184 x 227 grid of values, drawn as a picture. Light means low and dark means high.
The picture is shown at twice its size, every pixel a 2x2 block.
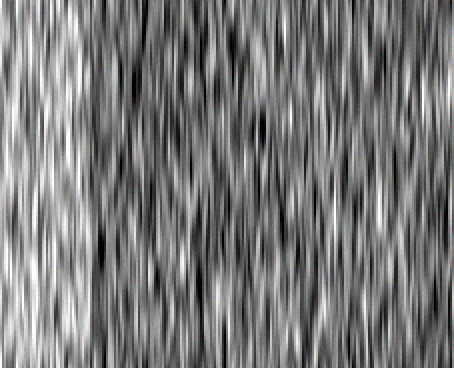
Grain: streaks running down. Seam: vertical, 20% of the way across, the right part higher. Ninth with the lowest average: bottom left.
